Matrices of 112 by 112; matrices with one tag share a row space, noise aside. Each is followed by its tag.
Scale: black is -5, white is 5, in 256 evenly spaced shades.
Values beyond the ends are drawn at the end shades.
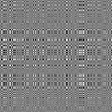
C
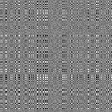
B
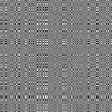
B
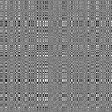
B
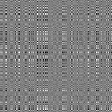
B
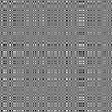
C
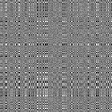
B
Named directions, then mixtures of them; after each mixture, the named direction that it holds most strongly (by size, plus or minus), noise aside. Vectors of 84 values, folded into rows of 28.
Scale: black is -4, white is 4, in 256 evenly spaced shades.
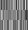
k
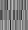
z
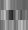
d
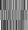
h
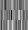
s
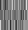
h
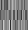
z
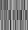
z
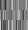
h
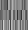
z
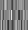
s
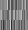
z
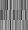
z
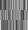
h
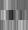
d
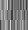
z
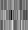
s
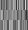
k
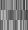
k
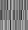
z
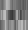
d
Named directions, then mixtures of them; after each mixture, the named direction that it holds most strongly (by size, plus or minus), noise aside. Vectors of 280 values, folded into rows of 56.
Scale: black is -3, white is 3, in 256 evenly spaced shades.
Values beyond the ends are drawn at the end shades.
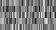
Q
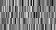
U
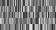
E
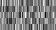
Q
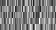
E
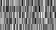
Q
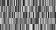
E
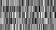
Q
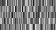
E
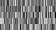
E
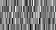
U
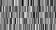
U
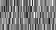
U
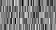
U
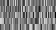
E
